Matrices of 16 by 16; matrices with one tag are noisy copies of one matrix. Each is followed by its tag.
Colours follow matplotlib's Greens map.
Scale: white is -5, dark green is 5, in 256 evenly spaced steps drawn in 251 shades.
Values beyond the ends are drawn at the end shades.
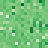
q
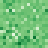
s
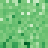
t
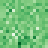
s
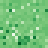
s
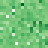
q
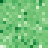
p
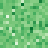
q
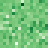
q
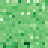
t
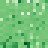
t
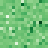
q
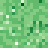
q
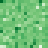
p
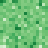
p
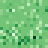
s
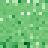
t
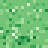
s
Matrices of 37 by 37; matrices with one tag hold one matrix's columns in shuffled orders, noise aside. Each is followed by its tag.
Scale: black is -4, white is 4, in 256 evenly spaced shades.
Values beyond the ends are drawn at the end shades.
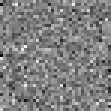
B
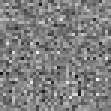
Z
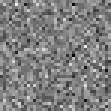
B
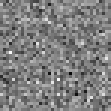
Z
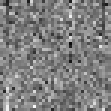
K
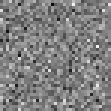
B
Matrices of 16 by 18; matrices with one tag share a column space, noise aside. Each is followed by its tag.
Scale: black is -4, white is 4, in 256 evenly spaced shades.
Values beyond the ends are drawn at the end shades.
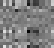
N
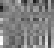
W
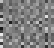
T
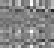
N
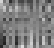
W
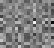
T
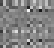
N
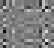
N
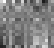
W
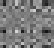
N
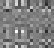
N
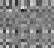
N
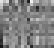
W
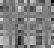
W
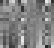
W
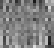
W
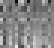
W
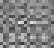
T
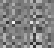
T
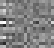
T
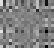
N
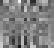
W
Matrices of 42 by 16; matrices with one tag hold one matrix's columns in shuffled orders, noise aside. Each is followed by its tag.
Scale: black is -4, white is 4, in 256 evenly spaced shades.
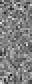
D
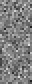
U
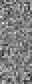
D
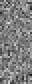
D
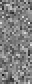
D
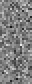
U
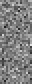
U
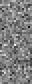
U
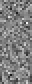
D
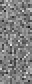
U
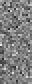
U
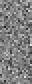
U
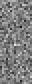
U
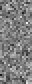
D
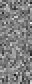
D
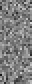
D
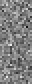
U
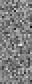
U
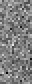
U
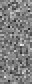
U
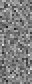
U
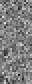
D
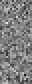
D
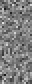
D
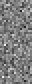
U
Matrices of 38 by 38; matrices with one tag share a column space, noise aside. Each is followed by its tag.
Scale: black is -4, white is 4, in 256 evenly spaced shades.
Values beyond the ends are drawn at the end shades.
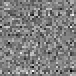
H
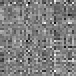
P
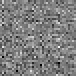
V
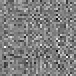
V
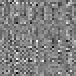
P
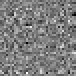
H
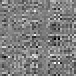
V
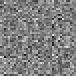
V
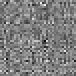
P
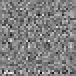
H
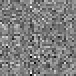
V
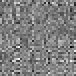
P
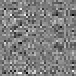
H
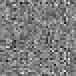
P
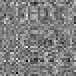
P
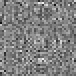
P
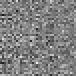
V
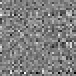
H
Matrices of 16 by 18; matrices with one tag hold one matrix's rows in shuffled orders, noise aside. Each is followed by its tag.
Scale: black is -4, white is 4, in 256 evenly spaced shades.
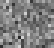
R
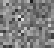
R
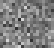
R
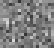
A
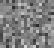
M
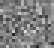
M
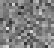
A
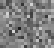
A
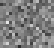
A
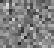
A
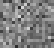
R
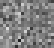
R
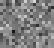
M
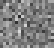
R
